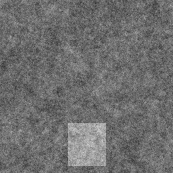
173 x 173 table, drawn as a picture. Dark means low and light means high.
Stripes: none. Odd patch: higher, in the bottom middle. Histogram: skewed, a long tail of high values. Grain: blotchy. Ninth with the highest average: bottom middle.
